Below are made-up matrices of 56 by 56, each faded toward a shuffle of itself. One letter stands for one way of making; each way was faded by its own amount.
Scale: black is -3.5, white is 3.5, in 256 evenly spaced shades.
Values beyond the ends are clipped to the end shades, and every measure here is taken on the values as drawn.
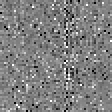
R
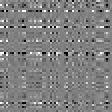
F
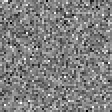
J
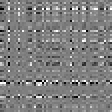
F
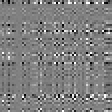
F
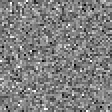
J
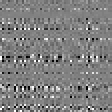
F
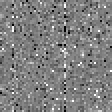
R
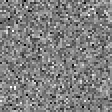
J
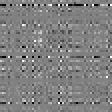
F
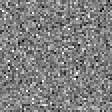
J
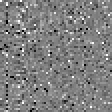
R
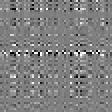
F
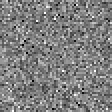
J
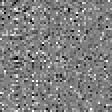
R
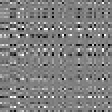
F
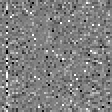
R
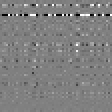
F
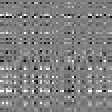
F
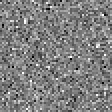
J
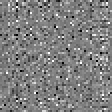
R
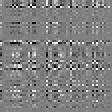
F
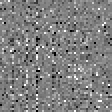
R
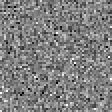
J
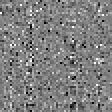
R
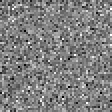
J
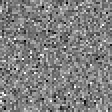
J
